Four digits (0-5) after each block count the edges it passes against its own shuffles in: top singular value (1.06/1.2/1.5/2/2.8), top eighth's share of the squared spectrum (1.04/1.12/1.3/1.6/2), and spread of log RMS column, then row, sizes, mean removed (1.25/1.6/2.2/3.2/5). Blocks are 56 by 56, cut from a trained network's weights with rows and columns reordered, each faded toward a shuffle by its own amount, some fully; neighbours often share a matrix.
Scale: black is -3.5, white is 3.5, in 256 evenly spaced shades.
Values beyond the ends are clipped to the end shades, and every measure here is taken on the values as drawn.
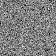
0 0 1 0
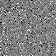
2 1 0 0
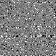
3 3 0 2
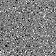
3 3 0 2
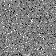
1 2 0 0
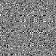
4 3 1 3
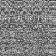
4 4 1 2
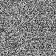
2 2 0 0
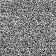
1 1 0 0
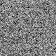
1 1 0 0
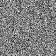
2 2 0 0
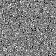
1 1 0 0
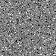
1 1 0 0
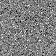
0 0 0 0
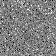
0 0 0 0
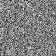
2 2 0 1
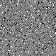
0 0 0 0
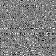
3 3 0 2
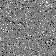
0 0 0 0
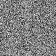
1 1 0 0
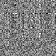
3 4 1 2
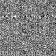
3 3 0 1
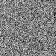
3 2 0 0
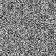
3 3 0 0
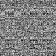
3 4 1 2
